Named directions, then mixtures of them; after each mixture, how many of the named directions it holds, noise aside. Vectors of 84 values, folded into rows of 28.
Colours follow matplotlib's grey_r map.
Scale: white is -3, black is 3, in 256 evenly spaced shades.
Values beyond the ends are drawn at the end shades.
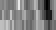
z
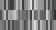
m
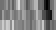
one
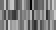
one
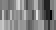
one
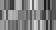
two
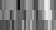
one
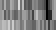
two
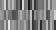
one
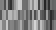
two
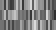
one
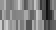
one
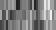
two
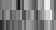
one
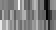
one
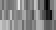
one
